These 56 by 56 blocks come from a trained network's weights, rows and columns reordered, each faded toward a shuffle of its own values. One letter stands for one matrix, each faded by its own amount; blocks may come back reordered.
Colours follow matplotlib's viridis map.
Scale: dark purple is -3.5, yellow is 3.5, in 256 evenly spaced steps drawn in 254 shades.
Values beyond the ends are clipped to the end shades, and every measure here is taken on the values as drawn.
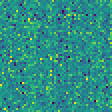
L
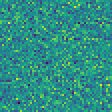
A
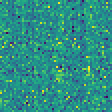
L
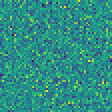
A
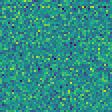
A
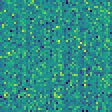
L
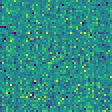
L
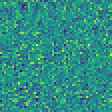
A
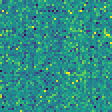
L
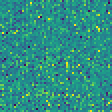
L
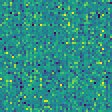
L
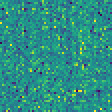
L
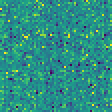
L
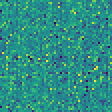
L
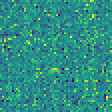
L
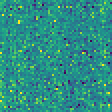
L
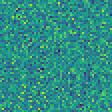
A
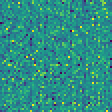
L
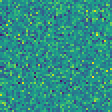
A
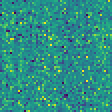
L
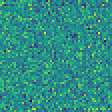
A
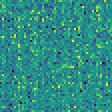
L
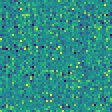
L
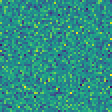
A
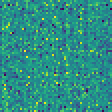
L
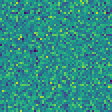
A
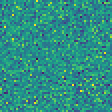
A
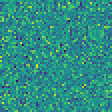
A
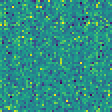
L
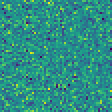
A
